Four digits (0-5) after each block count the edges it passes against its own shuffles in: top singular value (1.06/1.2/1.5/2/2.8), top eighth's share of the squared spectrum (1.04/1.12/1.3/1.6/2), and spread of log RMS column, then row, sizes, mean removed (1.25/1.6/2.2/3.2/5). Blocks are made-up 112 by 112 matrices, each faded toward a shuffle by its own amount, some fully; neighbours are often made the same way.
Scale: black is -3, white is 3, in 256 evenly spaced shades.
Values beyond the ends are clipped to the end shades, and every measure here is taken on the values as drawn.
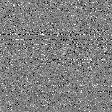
2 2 0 3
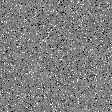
0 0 0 0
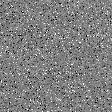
0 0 0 1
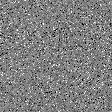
0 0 0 0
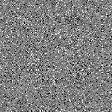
4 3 2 2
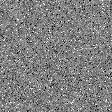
0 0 0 0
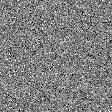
0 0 2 0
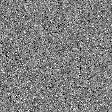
0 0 1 0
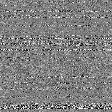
2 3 0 4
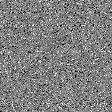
1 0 0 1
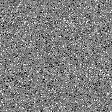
0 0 0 1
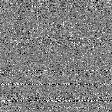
2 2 0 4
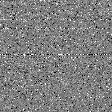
2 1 0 2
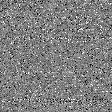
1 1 0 2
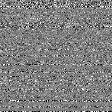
2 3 0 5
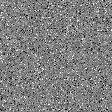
0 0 0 1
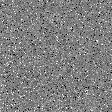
0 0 0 0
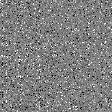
1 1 2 1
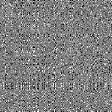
5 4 3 3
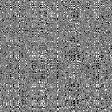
5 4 3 3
